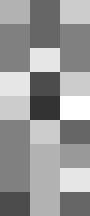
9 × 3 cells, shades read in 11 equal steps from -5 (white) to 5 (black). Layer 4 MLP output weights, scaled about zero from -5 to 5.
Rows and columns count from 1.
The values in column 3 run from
-5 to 1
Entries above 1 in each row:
0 0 0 1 1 0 0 0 1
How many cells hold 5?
0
